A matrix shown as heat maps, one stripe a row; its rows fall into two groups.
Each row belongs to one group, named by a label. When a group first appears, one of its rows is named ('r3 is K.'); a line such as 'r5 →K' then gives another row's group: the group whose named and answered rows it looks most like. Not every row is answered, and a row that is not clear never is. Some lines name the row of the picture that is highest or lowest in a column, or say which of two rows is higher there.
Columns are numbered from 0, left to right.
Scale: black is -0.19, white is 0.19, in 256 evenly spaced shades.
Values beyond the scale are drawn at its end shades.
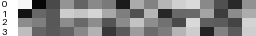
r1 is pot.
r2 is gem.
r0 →gem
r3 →gem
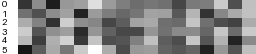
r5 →pot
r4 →gem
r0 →pot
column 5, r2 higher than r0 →No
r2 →gem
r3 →gem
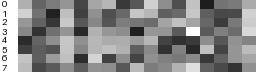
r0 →gem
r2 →gem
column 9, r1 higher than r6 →Yes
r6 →gem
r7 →gem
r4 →pot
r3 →gem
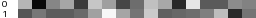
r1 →pot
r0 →gem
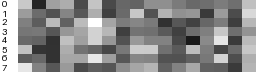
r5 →gem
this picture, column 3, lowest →2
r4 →pot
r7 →gem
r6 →pot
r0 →gem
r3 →pot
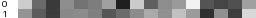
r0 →gem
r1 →gem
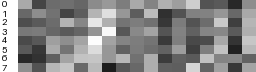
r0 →gem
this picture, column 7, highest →6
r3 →pot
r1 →pot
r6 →pot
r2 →pot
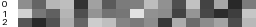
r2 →pot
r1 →gem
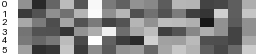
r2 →gem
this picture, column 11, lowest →3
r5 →gem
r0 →gem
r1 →pot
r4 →gem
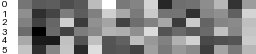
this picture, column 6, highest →0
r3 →pot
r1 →pot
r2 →gem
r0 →pot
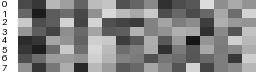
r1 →pot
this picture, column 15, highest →4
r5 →pot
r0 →pot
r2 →gem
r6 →pot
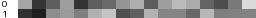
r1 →pot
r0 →gem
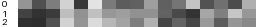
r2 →pot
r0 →gem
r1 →pot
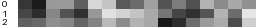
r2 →pot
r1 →pot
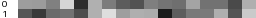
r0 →gem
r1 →pot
